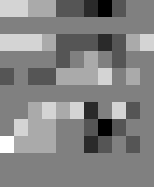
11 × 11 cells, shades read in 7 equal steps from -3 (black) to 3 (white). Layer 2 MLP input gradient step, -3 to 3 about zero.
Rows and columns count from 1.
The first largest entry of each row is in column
1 1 1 7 8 1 4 2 1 1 1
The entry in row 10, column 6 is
0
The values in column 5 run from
-1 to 1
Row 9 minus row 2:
3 1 1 1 0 0 -2 -1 0 -1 0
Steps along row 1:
same down same down same down down up up same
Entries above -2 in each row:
9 11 10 11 11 11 10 10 10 11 11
